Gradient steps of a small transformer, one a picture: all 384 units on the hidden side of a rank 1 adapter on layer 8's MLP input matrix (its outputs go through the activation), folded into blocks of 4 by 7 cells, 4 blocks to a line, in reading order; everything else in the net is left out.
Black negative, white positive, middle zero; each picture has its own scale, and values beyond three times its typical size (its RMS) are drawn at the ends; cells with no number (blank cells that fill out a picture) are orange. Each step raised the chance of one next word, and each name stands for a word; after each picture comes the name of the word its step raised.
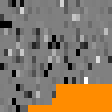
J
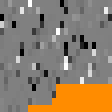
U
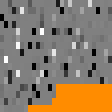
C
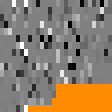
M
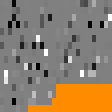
J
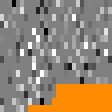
M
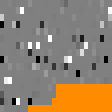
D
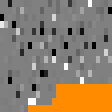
U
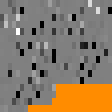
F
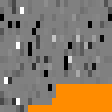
C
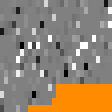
M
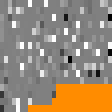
J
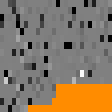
C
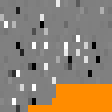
F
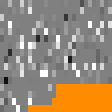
J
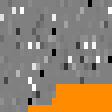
D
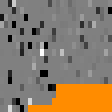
U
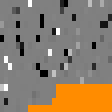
U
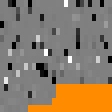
J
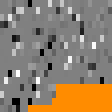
J
